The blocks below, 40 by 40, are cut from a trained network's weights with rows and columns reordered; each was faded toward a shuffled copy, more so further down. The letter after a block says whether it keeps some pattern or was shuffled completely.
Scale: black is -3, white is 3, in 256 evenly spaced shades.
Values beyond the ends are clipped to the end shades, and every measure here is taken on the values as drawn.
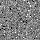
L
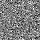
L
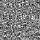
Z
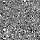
Z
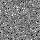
L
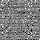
Z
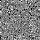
Z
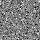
L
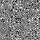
Z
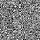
Z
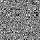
Z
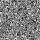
L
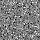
L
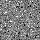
L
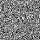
Z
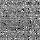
Z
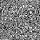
Z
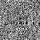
Z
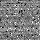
Z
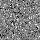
L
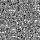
Z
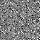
Z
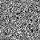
Z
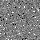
L
